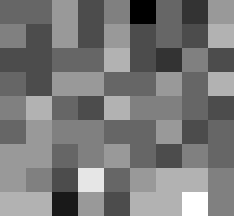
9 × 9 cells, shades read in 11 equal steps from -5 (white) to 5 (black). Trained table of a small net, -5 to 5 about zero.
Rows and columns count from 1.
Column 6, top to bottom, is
5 2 2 1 0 1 1 -1 -2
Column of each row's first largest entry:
6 2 7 2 4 8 7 3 3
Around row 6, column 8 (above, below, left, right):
1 0 -1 1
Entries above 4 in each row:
1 0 0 0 0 0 0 0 0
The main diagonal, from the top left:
1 2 1 -1 -2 1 2 -2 0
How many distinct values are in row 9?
6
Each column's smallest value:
-2 -2 -1 -4 -2 -2 -2 -5 -2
